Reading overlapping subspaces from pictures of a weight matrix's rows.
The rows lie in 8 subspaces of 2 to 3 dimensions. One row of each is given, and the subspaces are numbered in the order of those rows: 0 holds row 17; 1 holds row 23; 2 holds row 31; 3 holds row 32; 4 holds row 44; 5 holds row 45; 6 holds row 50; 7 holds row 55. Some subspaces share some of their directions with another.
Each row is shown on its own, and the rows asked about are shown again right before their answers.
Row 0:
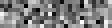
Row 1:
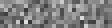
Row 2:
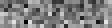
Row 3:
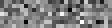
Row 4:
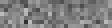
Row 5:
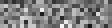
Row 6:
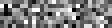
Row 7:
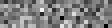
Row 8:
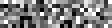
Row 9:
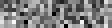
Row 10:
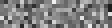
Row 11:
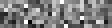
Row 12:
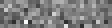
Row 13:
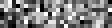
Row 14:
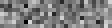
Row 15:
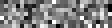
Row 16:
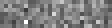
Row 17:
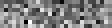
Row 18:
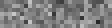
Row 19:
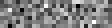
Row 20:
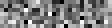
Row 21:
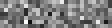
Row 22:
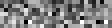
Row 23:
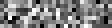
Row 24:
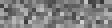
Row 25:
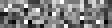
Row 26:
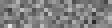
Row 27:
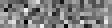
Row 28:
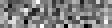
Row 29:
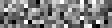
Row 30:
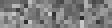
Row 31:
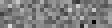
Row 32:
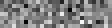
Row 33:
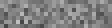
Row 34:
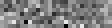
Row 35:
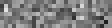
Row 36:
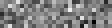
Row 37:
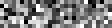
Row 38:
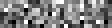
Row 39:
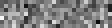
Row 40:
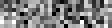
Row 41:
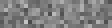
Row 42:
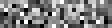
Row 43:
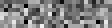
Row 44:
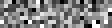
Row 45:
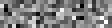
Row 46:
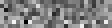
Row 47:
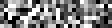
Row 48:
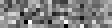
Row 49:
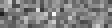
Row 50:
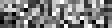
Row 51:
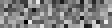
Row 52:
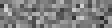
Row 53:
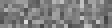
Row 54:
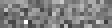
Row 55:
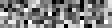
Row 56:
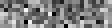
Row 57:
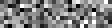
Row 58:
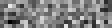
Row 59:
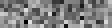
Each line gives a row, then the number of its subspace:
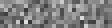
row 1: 2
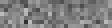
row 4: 6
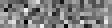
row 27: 1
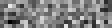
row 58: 2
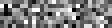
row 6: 5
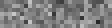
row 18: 1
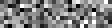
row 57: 2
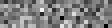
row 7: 0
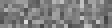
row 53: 4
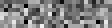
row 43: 7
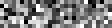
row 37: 3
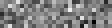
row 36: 2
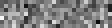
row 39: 7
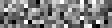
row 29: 4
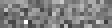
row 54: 0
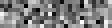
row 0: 0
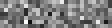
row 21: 6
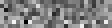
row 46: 3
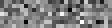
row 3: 3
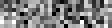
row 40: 6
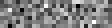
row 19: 2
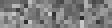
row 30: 1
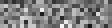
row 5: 0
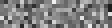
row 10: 7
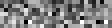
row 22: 3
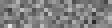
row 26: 2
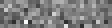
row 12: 3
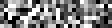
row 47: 1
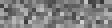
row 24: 3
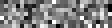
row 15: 7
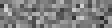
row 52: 5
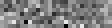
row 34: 3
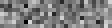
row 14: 0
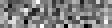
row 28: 1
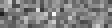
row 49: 4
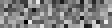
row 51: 4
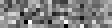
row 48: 3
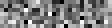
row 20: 7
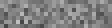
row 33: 2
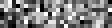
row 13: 4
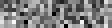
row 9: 6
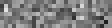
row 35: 5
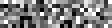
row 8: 0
